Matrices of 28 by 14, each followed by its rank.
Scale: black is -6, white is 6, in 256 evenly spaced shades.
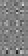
two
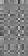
two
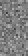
full rank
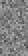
full rank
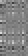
two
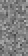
full rank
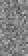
full rank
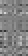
two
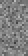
full rank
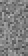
full rank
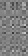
two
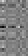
two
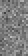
full rank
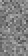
full rank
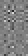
two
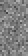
full rank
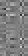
two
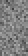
full rank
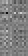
two
